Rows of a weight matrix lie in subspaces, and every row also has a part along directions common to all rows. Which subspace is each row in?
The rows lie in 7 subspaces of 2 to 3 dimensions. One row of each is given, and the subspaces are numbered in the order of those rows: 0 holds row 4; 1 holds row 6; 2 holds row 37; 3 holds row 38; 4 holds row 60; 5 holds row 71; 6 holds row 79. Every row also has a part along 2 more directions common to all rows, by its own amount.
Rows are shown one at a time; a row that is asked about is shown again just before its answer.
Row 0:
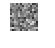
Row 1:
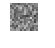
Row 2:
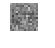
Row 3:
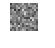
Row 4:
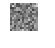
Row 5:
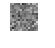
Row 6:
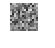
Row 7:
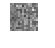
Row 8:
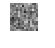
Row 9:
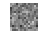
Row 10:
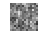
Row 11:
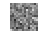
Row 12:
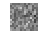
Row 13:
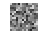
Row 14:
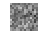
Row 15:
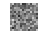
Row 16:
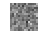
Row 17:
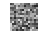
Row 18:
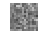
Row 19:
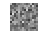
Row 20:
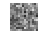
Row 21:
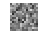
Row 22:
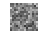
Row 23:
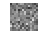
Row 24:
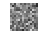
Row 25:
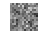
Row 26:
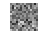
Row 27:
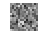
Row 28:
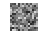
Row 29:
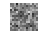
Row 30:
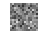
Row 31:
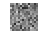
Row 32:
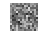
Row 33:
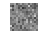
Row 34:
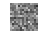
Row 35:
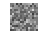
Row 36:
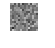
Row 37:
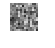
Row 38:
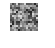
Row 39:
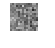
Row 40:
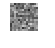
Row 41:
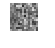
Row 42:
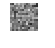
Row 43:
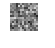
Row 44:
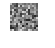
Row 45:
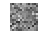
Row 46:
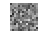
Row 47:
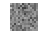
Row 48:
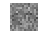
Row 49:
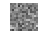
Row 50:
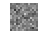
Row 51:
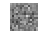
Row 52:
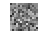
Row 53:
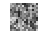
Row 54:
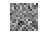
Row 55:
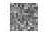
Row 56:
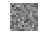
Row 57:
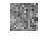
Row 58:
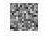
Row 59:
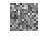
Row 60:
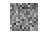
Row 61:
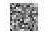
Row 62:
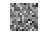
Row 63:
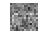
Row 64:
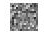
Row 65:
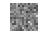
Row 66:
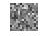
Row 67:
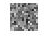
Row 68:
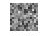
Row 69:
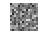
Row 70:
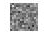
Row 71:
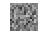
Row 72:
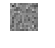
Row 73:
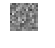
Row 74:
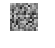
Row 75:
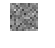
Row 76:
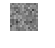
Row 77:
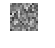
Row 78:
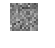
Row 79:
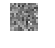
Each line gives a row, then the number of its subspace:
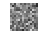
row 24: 0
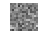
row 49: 1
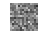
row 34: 6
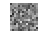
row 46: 1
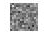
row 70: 0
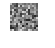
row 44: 1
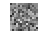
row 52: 1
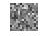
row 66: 4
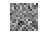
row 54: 0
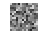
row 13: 1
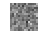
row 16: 6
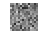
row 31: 4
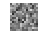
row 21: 1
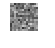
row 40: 6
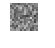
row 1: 5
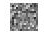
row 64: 0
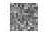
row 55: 6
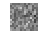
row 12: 5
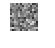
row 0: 3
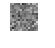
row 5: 3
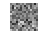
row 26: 0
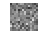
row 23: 4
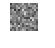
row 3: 4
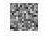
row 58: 1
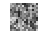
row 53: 2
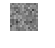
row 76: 3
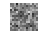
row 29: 3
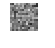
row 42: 6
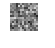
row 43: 6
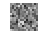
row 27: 0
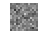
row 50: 4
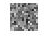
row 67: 6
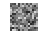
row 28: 3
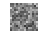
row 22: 3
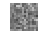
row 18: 2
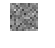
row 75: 4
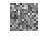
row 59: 4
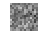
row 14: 5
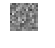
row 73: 1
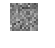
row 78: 4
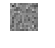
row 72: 0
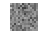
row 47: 4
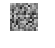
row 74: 5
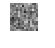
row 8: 2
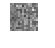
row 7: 2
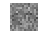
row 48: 5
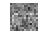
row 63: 5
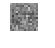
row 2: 5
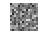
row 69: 1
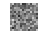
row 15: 3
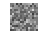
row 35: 3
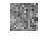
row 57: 2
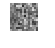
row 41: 2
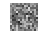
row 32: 5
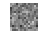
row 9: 3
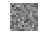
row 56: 0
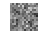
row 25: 6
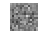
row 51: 5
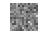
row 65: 6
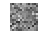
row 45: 3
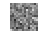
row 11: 2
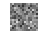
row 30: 3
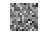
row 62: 0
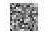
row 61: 0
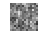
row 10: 2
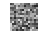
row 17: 6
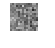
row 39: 2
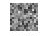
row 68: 5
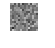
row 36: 3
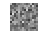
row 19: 1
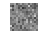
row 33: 4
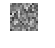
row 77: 1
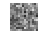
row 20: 2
